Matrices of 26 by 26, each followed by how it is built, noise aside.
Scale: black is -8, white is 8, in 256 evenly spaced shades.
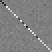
diagonal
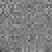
low rank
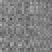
low rank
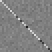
diagonal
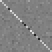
diagonal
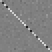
diagonal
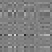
low rank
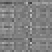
low rank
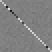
diagonal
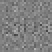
low rank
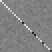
diagonal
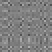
low rank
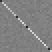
diagonal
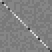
diagonal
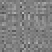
low rank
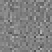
low rank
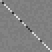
diagonal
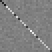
diagonal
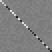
diagonal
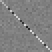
diagonal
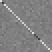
diagonal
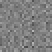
low rank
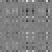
low rank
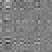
low rank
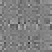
low rank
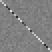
diagonal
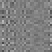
low rank
